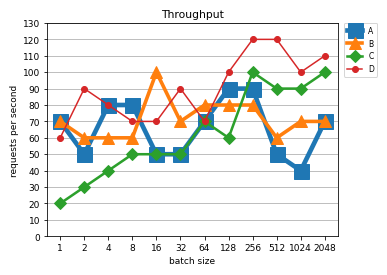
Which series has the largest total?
D
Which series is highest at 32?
D
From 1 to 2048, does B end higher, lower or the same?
the same
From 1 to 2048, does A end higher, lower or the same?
the same
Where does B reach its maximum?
16
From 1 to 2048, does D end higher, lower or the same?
higher
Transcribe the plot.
Title: Throughput
x-axis: batch size, ticks 1 2 4 8 16 32 64 128 256 512 1024 2048
y-axis: requests per second, ticks 0 10 20 30 40 50 60 70 80 90 100 110 120 130
Legend: A, B, C, D
Values:
A: 70 50 80 80 50 50 70 90 90 50 40 70
B: 70 60 60 60 100 70 80 80 80 60 70 70
C: 20 30 40 50 50 50 70 60 100 90 90 100
D: 60 90 80 70 70 90 70 100 120 120 100 110
